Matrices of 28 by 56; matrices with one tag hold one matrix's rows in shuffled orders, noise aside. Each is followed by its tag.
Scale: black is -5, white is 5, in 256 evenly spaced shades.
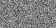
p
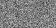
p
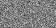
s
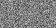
p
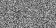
p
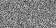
s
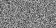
s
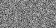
s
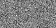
p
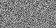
s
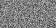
s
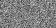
s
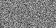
s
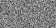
s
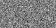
p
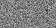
p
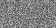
p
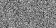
p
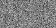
p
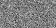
p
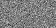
s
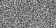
s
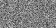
p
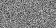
s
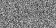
p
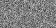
s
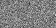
s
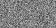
p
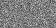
s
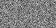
s
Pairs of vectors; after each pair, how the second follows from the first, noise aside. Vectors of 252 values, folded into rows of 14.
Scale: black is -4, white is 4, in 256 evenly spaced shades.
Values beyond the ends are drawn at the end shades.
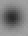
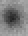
copied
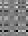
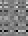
copied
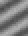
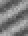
copied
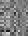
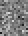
shuffled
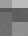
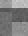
copied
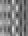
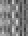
copied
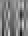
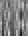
copied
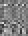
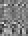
copied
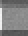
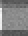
copied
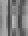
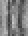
copied
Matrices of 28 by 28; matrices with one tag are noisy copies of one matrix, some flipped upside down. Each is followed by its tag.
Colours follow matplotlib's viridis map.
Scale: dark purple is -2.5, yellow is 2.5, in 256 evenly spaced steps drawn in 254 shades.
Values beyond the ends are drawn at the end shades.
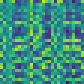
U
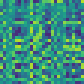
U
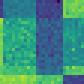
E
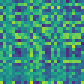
U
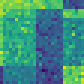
E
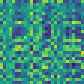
U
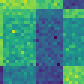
E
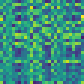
U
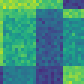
E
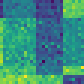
E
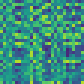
U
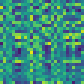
U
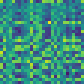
U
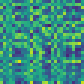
U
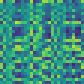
U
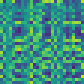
U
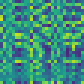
U
